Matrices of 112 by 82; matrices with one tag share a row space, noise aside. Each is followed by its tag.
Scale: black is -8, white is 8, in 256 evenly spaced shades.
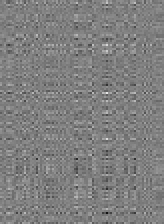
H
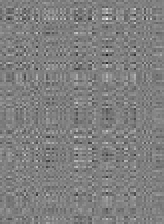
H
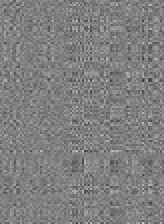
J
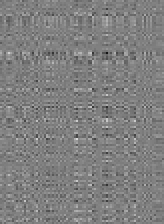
H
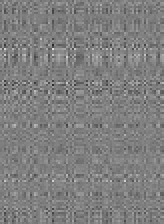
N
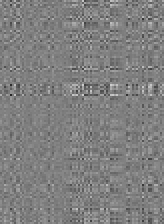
J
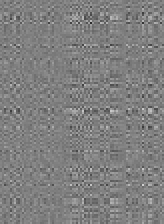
J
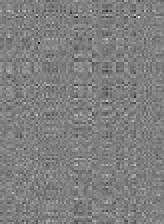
H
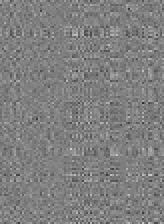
J
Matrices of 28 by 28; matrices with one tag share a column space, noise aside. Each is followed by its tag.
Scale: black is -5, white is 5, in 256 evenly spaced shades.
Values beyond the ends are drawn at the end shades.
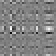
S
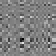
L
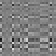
L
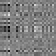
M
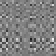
L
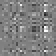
M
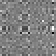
S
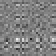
L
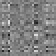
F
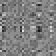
M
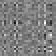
F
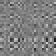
L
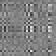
M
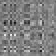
F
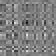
F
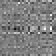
S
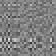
L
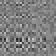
L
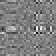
S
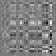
F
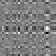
S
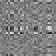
S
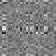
S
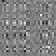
F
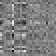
F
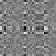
S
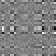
S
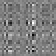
F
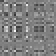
M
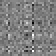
F
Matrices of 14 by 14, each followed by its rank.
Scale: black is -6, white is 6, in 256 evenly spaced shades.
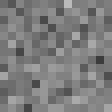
full rank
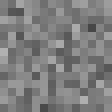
full rank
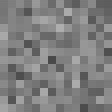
full rank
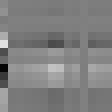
one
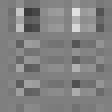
one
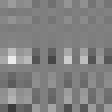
one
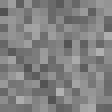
full rank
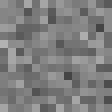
full rank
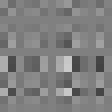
one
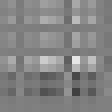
one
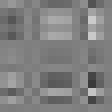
one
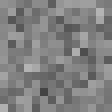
full rank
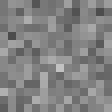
full rank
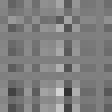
one
